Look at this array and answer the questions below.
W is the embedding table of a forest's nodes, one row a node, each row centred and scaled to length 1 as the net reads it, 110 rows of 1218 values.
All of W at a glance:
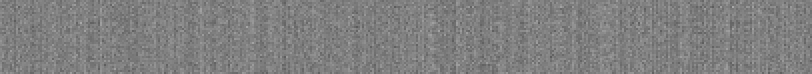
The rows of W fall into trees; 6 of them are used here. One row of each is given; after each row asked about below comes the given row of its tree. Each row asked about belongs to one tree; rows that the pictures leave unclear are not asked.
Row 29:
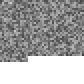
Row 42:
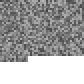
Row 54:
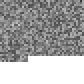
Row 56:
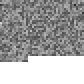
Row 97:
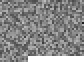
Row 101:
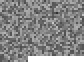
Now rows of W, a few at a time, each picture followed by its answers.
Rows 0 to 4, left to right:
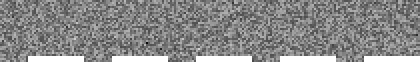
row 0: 97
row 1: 101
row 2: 29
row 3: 101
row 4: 97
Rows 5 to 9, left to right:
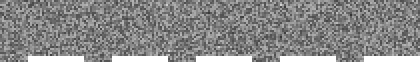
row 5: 54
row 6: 54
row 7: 101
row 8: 29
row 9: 42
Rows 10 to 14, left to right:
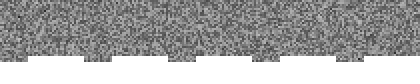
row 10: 42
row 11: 42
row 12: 97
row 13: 29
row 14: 56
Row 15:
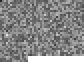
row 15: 29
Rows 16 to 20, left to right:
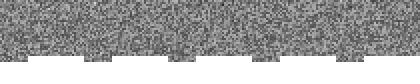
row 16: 56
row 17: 101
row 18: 54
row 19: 29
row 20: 56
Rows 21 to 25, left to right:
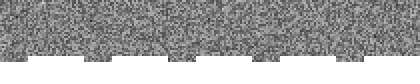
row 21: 42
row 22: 42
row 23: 101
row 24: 29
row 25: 97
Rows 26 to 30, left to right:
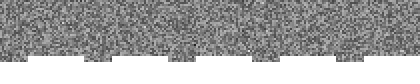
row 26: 54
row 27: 97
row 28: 42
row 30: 101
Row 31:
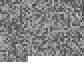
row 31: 42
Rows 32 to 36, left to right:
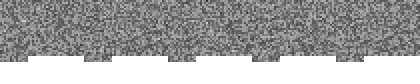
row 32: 97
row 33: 101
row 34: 101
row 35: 101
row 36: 101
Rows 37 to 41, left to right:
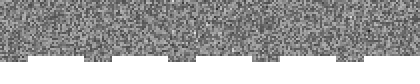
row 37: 54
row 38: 97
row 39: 56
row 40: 42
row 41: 56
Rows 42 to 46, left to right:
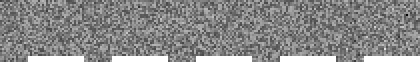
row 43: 42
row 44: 97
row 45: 97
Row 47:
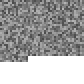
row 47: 97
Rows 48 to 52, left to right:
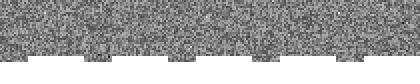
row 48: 29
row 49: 42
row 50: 42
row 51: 54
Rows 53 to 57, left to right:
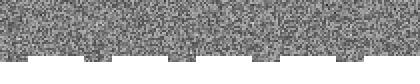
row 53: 42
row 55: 101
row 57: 101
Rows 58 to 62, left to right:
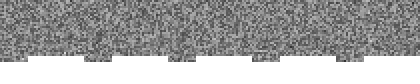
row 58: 29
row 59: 54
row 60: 54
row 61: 101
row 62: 101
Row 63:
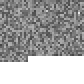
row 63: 97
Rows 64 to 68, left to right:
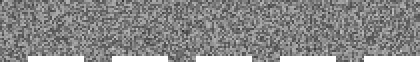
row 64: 29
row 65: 101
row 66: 54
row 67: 97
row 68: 56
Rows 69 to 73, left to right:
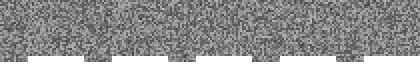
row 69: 42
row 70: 42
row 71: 54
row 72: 101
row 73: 54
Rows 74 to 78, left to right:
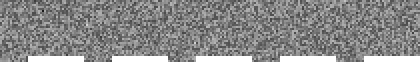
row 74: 97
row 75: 56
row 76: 54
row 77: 101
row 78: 54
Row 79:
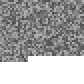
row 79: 101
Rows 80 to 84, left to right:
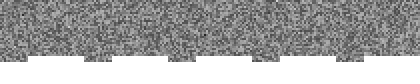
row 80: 29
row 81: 56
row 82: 29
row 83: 29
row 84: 54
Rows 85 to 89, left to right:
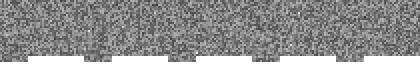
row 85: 29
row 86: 54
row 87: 29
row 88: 42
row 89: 101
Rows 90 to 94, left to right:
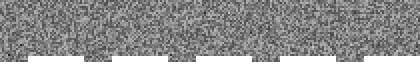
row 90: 54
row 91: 54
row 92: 56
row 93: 42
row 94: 101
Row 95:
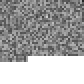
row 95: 42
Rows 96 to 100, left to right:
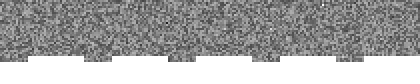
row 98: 101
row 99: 97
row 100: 42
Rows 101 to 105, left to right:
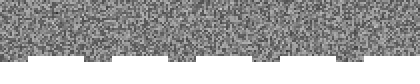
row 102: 101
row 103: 97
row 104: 97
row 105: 54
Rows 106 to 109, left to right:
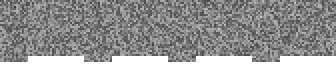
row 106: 42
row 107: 97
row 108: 97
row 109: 56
